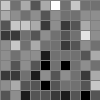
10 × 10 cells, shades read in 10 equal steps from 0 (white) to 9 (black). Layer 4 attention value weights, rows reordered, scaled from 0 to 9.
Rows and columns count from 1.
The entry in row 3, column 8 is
6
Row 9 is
4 3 6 6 9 6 5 5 6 2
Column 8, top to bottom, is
2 5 6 5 6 5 5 5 5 6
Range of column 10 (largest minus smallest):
4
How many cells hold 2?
6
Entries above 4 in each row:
5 4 4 7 6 6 7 7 7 9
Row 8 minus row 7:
3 1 1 2 -5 1 -5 0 3 -2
